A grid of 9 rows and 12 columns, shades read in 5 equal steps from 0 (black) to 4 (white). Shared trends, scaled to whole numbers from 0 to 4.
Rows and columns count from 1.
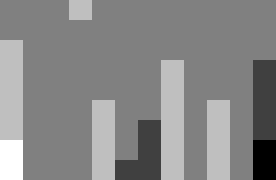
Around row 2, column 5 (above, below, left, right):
2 2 2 2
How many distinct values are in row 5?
3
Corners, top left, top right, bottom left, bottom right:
2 2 4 0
